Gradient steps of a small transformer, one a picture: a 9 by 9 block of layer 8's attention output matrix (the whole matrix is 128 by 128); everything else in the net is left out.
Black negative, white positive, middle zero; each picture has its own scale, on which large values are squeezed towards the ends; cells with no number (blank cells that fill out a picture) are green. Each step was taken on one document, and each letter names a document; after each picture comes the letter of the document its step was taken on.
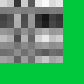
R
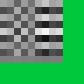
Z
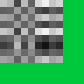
Z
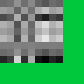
R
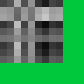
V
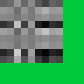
V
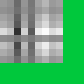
Z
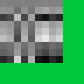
R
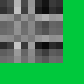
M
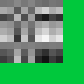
R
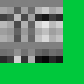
R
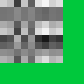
Z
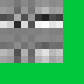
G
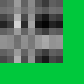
V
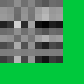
V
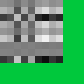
R
